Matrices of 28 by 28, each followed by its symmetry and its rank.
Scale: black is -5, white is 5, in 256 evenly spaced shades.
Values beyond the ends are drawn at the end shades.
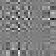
antisymmetric, rank two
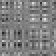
antisymmetric, rank two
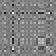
symmetric, rank three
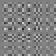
symmetric, rank two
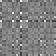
symmetric, rank three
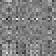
neither, rank three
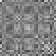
symmetric, rank three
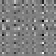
neither, rank two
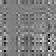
neither, rank two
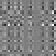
neither, rank two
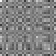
symmetric, rank two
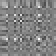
symmetric, rank two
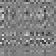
neither, rank three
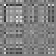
symmetric, rank two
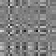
neither, rank two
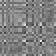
symmetric, rank three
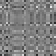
antisymmetric, rank two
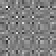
symmetric, rank two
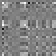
symmetric, rank three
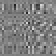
neither, rank three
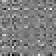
neither, rank three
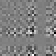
antisymmetric, rank two
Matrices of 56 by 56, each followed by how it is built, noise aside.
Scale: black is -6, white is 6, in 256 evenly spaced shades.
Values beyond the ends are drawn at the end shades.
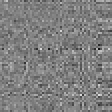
low rank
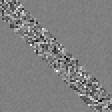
banded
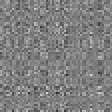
low rank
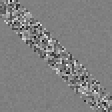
banded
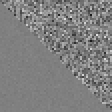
upper triangular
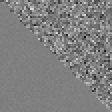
upper triangular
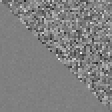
upper triangular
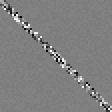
banded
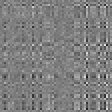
low rank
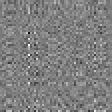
low rank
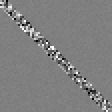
banded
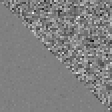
upper triangular
